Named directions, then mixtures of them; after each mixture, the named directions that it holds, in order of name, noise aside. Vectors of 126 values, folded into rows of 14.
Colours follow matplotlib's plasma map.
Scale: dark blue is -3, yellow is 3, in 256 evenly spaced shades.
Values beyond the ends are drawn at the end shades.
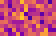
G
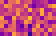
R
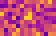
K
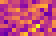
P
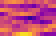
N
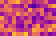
N, R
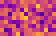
G, K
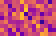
G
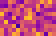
K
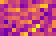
P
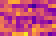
N, R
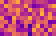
R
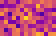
G, K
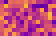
P, R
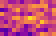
N, P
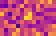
K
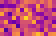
G, K
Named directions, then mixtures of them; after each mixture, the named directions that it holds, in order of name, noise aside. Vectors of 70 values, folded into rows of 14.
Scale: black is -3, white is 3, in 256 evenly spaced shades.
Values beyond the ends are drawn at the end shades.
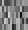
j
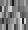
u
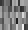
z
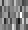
j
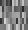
j, z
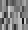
j, u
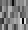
j, u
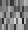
j, u, z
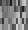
j, u, z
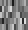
u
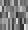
j, u, z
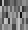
j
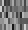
j, u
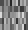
z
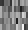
z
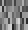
j
